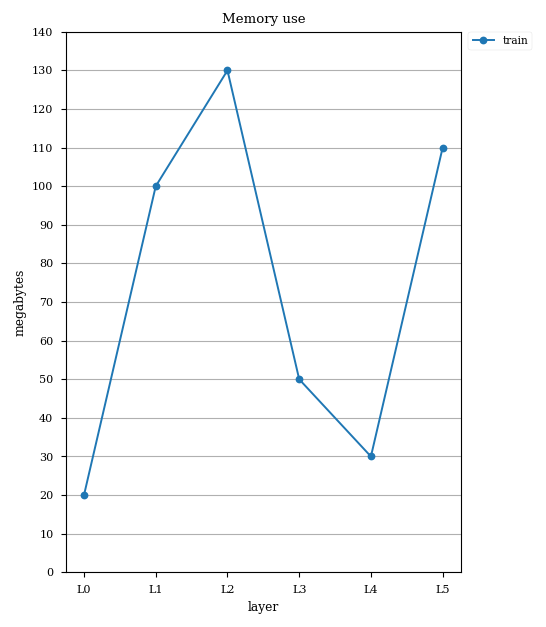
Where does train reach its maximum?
L2
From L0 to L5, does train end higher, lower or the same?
higher
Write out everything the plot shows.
Title: Memory use
x-axis: layer, ticks L0 L1 L2 L3 L4 L5
y-axis: megabytes, ticks 0 10 20 30 40 50 60 70 80 90 100 110 120 130 140
Legend: train
Values:
train: 20 100 130 50 30 110
